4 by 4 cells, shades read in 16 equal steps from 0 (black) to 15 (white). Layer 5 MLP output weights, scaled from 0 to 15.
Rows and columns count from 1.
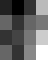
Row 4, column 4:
15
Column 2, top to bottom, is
0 3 4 3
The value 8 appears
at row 4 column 3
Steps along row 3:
up up up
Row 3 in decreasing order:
12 7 4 3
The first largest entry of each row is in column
4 4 4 4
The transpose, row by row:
2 6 3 6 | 0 3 4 3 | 3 6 7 8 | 11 7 12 15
